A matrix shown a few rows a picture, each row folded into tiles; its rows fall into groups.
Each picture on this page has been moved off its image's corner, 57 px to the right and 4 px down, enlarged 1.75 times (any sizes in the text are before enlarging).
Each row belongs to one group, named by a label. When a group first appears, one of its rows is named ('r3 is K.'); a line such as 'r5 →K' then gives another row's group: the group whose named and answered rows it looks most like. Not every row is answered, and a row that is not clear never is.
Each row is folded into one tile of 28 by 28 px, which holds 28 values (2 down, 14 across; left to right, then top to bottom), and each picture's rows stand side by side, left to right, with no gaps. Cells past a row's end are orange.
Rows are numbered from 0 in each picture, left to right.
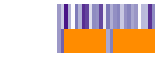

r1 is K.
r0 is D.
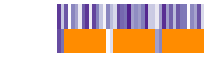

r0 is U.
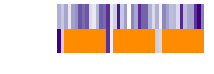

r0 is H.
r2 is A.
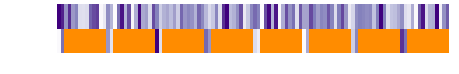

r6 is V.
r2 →H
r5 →D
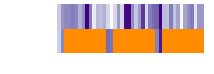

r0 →V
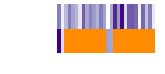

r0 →H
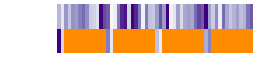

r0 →H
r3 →K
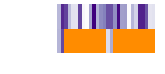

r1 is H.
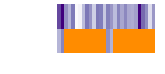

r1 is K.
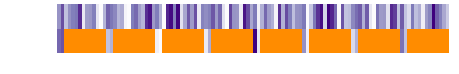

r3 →A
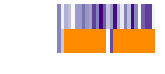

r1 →D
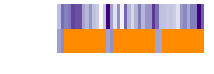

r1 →K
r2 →A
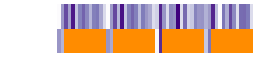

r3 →D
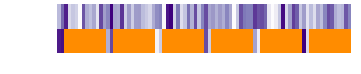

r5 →H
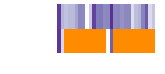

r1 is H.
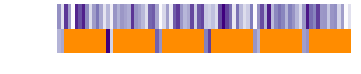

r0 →D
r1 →H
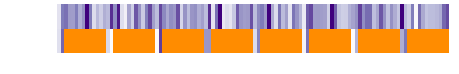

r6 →V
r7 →K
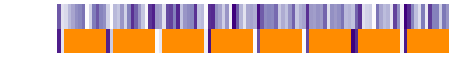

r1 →H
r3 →V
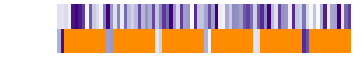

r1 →K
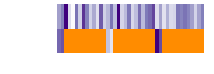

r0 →D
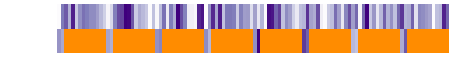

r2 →H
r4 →U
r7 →K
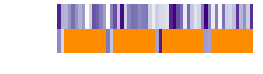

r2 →U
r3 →K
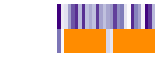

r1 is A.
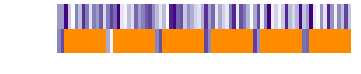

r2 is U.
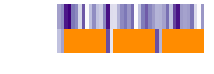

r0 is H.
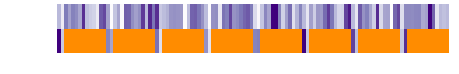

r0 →H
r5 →H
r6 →H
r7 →V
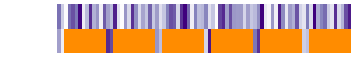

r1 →D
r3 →U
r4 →D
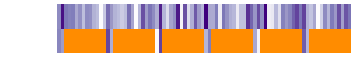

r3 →K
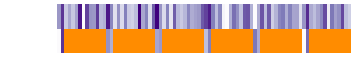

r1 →K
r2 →K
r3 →A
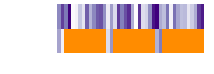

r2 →K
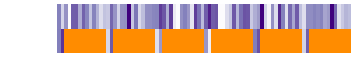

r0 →U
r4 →D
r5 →V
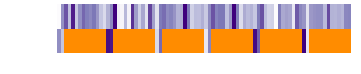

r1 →D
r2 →V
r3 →V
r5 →H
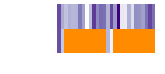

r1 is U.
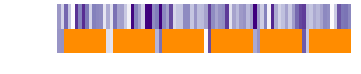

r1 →A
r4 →K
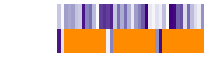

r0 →H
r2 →U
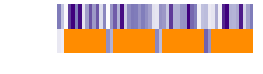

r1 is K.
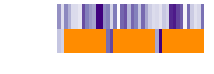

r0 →A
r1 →U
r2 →U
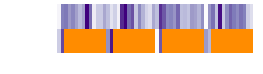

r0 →V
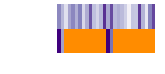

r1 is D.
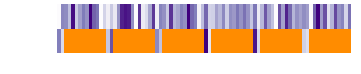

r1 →U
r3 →H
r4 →H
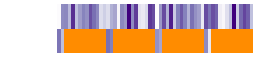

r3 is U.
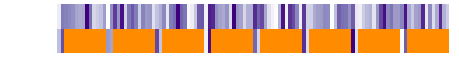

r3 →V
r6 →H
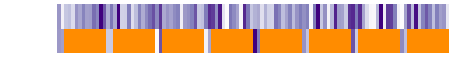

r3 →A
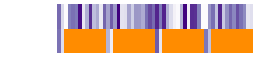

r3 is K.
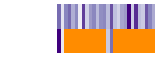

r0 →H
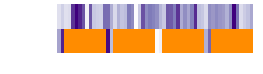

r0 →U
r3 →V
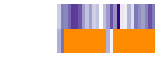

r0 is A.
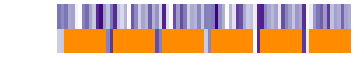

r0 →A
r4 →V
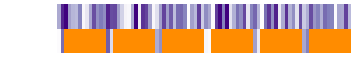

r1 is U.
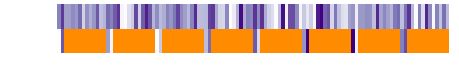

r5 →U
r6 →H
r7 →D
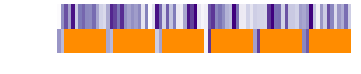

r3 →V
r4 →U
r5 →D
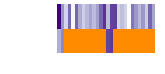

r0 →K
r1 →D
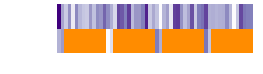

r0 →K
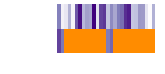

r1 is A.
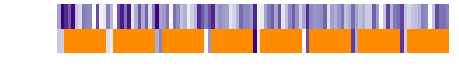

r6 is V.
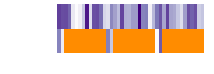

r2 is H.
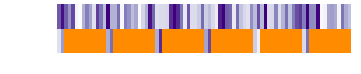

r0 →A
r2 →U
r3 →U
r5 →A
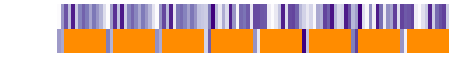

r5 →H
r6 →D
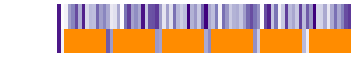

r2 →K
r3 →K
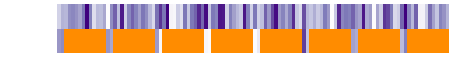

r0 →V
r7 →A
